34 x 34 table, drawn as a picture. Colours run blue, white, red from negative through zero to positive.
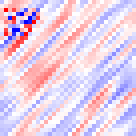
In the top left lies a patch that is rougher than the rest. Streaks slant up to the right. The middle left is the ninth with the highest average. The distribution is heavy-tailed on both sides.
